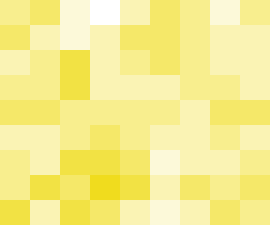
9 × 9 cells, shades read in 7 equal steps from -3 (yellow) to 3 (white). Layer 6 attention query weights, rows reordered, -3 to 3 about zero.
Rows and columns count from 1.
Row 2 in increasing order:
-1 -1 -1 0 1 1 1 1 2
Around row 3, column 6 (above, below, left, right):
-1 1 0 0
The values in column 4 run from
-3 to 3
